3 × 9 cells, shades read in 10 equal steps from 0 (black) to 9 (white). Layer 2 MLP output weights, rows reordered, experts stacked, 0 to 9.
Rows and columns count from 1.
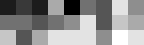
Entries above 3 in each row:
4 7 8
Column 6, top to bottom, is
4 8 8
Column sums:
12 9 10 18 13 20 11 24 19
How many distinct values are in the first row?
8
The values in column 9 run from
5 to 8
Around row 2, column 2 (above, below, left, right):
2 3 4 3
